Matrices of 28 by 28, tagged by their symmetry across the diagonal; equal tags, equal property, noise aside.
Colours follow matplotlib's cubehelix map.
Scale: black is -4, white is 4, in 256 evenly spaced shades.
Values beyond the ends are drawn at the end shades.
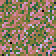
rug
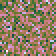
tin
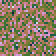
tin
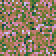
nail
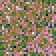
rug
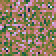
nail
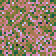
rug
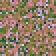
nail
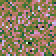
tin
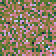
rug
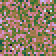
nail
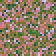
tin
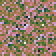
rug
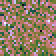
nail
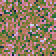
tin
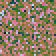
nail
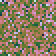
tin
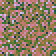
rug
